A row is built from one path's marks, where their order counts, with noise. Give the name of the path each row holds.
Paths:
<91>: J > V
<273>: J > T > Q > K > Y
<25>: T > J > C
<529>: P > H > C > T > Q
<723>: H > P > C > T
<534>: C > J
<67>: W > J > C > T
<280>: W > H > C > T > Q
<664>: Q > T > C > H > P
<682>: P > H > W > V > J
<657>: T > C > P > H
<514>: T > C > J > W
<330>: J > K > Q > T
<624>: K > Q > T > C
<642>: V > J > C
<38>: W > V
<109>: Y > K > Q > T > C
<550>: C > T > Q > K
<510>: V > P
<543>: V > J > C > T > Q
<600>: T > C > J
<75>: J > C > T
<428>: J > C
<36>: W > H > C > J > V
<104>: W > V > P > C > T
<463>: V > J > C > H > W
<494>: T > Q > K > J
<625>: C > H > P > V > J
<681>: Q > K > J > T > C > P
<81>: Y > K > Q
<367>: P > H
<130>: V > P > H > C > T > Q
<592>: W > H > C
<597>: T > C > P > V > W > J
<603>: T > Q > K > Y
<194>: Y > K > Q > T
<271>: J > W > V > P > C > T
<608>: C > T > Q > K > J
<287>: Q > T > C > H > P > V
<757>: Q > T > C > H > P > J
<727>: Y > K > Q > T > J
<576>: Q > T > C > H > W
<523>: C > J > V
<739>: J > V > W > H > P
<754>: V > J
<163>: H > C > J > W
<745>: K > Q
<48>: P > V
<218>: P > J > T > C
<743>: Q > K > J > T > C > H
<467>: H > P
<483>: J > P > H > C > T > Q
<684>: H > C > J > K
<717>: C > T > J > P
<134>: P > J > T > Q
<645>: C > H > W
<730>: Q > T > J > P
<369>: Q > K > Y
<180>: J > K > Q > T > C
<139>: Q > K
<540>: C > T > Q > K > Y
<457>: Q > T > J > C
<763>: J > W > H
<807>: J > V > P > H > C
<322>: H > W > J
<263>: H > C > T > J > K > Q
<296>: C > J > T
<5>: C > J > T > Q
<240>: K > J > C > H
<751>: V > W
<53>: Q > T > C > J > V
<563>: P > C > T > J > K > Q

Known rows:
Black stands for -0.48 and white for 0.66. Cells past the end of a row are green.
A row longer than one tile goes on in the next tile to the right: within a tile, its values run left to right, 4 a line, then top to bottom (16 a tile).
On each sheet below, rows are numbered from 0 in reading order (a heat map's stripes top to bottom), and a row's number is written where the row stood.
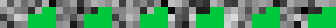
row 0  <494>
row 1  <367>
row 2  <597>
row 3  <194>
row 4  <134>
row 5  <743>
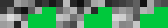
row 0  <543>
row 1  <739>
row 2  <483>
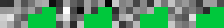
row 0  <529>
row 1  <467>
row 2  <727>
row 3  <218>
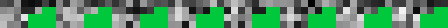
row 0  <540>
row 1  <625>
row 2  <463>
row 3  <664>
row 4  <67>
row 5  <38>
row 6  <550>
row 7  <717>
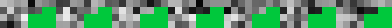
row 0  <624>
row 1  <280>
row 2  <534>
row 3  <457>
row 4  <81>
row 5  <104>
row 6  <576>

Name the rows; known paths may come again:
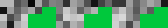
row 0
<807>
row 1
<625>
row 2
<134>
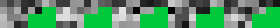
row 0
<48>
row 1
<745>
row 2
<5>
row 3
<194>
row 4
<543>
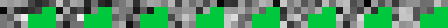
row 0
<642>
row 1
<25>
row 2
<367>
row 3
<597>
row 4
<529>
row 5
<727>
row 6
<428>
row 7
<757>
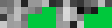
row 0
<682>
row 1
<664>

